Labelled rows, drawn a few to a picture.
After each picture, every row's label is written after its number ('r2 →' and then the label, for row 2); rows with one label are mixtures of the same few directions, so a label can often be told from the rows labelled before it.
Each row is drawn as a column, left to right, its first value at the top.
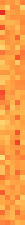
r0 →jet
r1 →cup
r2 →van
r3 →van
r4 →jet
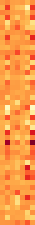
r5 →jet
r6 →van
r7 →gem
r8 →gem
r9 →cup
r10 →cup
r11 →van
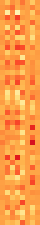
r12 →van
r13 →jet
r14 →cup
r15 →jet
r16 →van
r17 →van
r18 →cup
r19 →jet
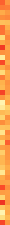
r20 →van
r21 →van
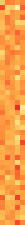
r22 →jet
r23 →jet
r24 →jet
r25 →cup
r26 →van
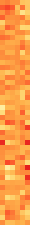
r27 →van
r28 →cup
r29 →cup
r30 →jet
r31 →jet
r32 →cup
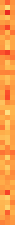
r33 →gem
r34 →jet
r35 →gem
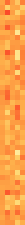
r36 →jet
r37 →jet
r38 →gem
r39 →gem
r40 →jet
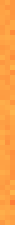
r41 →van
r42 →cup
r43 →gem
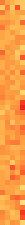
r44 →jet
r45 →cup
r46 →cup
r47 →jet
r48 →van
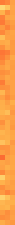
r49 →jet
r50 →jet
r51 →gem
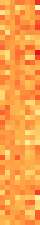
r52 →jet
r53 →gem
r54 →van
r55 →jet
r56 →jet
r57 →van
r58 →van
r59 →jet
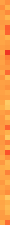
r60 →cup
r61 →gem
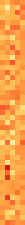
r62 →van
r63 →cup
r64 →van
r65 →jet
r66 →van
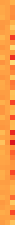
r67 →van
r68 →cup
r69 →van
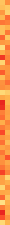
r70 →van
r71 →jet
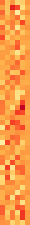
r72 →cup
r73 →cup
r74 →cup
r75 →jet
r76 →van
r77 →jet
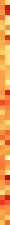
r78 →gem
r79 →jet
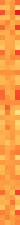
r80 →jet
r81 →van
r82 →gem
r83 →jet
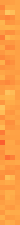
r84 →van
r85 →jet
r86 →jet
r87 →cup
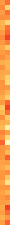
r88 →van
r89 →cup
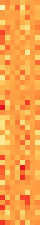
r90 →cup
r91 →van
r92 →cup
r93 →cup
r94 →cup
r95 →gem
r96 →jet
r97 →van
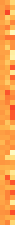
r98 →cup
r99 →jet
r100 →gem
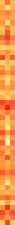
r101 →van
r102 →cup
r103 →van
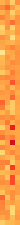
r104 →gem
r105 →cup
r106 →cup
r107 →jet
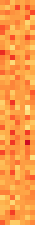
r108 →gem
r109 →jet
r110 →van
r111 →cup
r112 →gem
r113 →van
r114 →jet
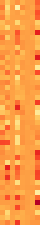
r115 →van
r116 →cup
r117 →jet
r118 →cup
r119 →jet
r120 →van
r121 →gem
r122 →gem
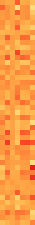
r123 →cup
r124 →van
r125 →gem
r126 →jet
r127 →van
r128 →van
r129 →cup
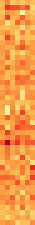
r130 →cup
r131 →van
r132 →jet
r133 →cup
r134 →jet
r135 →cup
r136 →cup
